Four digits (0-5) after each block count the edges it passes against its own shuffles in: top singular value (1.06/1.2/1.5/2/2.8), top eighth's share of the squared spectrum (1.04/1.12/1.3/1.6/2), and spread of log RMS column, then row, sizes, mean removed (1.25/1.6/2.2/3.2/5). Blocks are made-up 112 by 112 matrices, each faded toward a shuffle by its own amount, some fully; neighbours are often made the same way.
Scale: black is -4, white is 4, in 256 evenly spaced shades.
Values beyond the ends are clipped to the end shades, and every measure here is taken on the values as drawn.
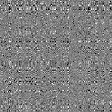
5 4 3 3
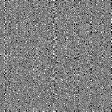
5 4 3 2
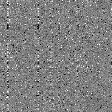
4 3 2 1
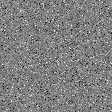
0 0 0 0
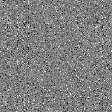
4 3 2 1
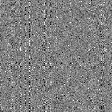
4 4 3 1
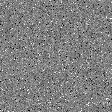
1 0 0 0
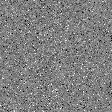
2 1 0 0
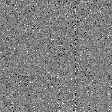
3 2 2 1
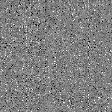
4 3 2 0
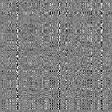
5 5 4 3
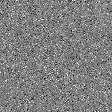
2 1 0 0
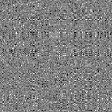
5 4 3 3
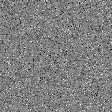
2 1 0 0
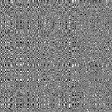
5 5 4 3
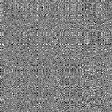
5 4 3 3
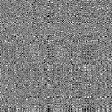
5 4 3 3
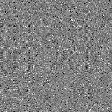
4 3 2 2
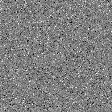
2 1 0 0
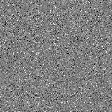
4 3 1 1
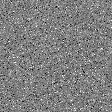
0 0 0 0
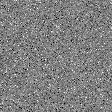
2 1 0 0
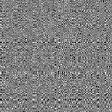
5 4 3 3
